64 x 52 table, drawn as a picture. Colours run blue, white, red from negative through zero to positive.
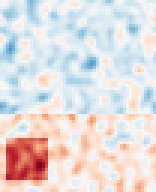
Stripes: none. Seam: horizontal, 60% of the way down, the bottom part higher. Odd patch: higher, in the bottom left. Grain: blotchy. Roughest part: bottom left. Histogram: skewed, a long tail of high values.
